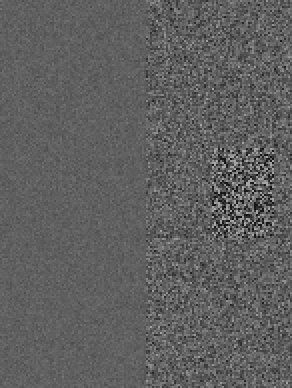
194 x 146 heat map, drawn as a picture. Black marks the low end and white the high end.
The left part is calmer, up to a seam about 50% of the way across. The grain is fine, like static. An odd patch, rougher than its surroundings, sits in the middle right. No row or column stands out.
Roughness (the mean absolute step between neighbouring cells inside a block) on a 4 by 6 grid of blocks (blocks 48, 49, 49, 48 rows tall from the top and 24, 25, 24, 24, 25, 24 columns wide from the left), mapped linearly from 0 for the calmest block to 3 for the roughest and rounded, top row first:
0 0 0 2 2 2 | 0 0 0 2 3 3 | 0 0 0 2 3 3 | 0 0 0 2 2 2
